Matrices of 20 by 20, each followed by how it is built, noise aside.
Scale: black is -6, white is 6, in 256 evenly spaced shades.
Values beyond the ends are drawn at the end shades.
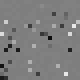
sparse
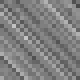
Toeplitz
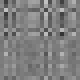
low rank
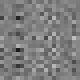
low rank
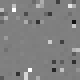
sparse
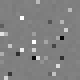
sparse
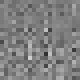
low rank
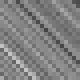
Toeplitz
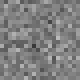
low rank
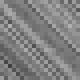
Toeplitz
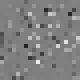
sparse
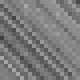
Toeplitz
